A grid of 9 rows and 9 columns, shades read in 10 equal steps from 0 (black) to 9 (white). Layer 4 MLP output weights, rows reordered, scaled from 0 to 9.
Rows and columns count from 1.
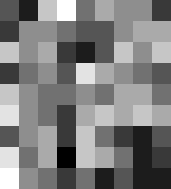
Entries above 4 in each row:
5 5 6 4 5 7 3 4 2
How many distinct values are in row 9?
6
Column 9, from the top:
2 6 7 3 4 6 3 2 1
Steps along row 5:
down down same up down up same down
